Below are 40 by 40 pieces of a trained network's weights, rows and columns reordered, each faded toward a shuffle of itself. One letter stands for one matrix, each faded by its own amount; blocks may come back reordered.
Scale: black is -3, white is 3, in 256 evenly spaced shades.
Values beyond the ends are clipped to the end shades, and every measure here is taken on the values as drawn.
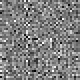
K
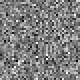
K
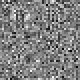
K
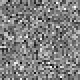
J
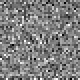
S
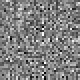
K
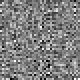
K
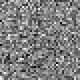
S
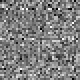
S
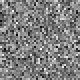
J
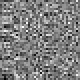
K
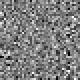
J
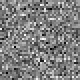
S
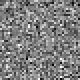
S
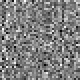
K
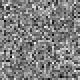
J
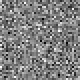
J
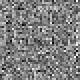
K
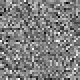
S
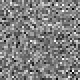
S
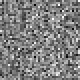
J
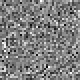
S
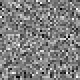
K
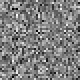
K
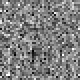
J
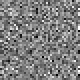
K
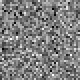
J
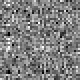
K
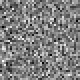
J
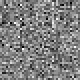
K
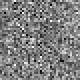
J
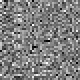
K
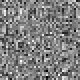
K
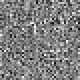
J
